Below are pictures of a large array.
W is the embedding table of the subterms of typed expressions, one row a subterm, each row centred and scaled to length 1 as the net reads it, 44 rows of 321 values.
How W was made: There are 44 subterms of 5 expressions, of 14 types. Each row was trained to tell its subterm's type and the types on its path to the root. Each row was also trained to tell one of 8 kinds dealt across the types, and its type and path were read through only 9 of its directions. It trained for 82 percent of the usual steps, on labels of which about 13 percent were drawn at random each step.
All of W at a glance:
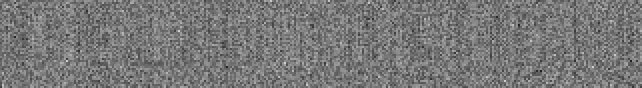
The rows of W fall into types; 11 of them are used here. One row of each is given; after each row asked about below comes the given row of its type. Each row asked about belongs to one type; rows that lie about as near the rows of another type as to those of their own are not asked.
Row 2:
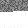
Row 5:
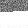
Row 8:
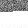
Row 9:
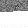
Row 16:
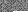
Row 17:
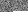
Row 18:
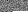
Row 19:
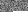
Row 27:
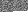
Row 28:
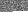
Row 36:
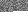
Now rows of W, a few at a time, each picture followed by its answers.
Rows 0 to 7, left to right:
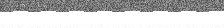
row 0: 28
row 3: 17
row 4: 27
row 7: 18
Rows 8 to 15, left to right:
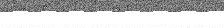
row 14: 5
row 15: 28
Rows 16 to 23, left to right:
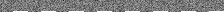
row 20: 16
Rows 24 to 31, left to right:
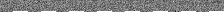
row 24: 5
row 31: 17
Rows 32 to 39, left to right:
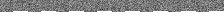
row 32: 17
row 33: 28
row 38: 18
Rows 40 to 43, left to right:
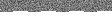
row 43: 2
